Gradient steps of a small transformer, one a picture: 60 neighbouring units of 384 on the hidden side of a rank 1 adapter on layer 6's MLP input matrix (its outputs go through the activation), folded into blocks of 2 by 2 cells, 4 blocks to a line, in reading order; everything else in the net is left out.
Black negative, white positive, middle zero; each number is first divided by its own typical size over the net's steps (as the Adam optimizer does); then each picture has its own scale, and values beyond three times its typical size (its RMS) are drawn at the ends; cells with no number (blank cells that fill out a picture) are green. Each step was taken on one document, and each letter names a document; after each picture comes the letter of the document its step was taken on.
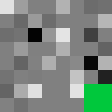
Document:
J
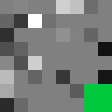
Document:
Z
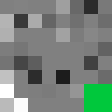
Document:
Z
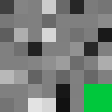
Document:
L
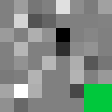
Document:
J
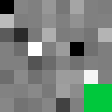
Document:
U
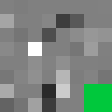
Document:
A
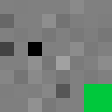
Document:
A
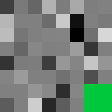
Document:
L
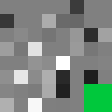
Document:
A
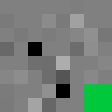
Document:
A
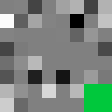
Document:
Z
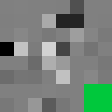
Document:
A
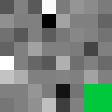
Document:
L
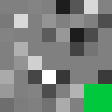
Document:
Z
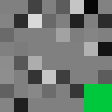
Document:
Z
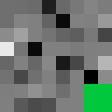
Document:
L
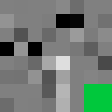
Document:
A
